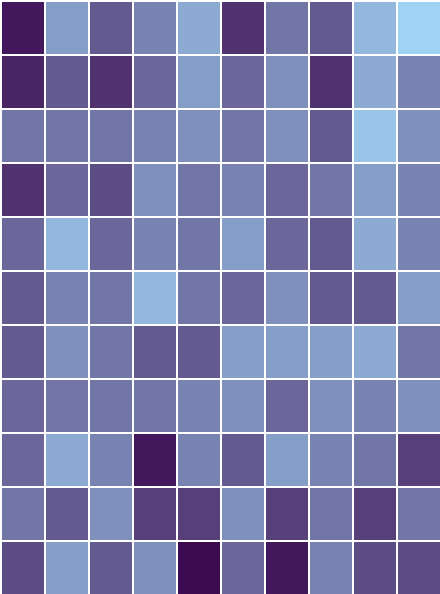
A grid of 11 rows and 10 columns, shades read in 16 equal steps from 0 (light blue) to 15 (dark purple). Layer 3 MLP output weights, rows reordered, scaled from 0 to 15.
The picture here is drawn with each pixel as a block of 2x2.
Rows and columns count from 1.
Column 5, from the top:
3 4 5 7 7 7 9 6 6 11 15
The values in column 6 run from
4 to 12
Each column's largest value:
14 9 12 14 15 12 14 12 11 11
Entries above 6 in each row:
5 6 5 6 5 6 5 5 5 8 7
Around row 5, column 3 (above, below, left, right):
10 7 2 6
